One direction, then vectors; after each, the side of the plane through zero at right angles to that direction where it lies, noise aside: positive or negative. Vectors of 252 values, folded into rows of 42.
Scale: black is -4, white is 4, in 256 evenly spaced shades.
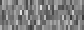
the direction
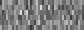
positive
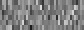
positive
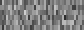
positive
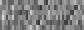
negative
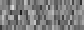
negative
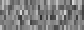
positive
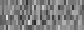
positive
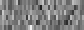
negative
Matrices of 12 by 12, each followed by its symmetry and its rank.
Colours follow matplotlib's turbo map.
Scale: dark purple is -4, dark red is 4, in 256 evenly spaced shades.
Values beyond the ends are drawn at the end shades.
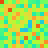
symmetric, full rank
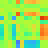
antisymmetric, rank two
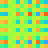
neither, rank one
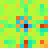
symmetric, rank two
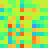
neither, rank two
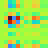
neither, rank one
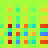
neither, rank one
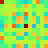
symmetric, rank two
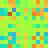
antisymmetric, rank two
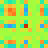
symmetric, rank two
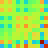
symmetric, rank two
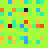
antisymmetric, rank two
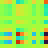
neither, rank one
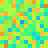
symmetric, full rank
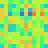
neither, rank two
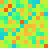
symmetric, full rank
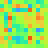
antisymmetric, rank two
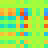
neither, rank one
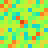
symmetric, full rank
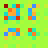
symmetric, rank two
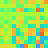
neither, rank two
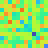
symmetric, full rank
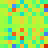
neither, rank two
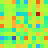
antisymmetric, rank two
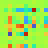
antisymmetric, rank two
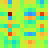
neither, rank two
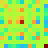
symmetric, rank two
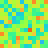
symmetric, full rank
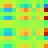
neither, rank one
